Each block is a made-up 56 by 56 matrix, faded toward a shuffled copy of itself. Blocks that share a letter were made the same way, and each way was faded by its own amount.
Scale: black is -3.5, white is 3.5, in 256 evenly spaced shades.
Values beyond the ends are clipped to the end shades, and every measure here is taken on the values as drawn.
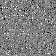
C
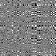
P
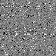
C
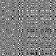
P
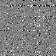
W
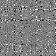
W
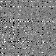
W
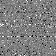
C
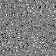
C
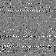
W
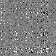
W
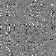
W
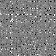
W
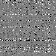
W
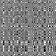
P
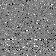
C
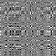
P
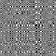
P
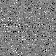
C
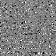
C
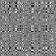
P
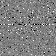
C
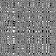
P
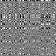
P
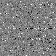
C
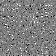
C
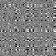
P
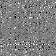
W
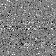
C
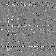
W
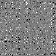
W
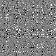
W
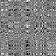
P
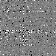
W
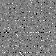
C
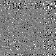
W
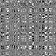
P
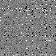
W
